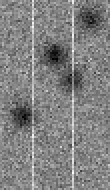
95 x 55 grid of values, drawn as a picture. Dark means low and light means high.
On average the colour sits 50% of the way up the scale. There are four dips. The halves do not mirror each other. Columns 17 and 37 differ from the columns beside them.
